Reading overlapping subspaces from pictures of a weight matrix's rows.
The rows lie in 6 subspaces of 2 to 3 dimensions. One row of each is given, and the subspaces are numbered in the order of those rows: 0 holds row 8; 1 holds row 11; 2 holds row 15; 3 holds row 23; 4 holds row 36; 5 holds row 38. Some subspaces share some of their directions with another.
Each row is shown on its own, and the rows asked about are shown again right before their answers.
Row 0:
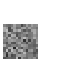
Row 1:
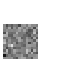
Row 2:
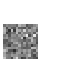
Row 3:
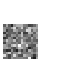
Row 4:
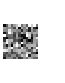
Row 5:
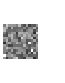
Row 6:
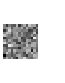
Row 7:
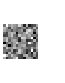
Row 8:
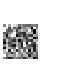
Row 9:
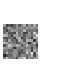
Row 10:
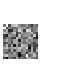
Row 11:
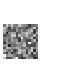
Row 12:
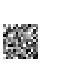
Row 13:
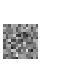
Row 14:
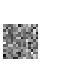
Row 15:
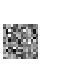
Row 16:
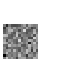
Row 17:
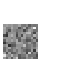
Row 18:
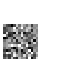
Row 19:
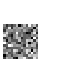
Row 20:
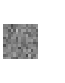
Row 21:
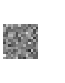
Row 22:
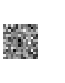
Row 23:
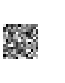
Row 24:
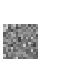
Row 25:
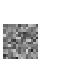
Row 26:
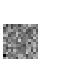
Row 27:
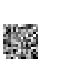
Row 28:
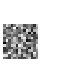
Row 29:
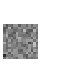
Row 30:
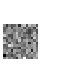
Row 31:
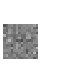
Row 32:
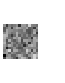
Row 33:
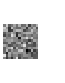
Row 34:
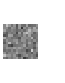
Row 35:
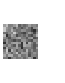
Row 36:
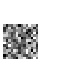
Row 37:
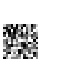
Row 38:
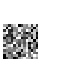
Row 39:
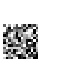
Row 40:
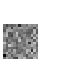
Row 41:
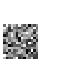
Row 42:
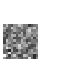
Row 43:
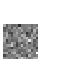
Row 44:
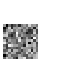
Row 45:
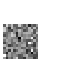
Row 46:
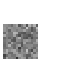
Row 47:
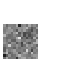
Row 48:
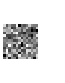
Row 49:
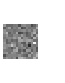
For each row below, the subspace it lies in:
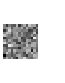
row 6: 1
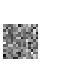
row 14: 5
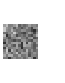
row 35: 0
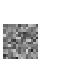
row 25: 0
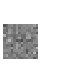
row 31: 3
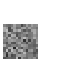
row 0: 2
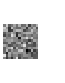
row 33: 2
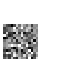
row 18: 4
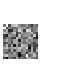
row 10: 5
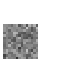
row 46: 0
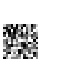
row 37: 1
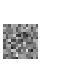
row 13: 0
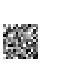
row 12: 4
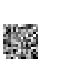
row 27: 1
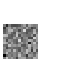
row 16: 5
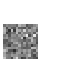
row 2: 1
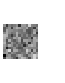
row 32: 4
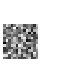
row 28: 4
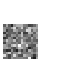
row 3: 4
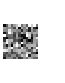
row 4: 3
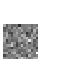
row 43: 3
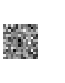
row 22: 2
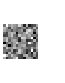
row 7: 4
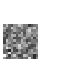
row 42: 4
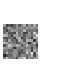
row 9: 4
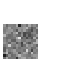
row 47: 0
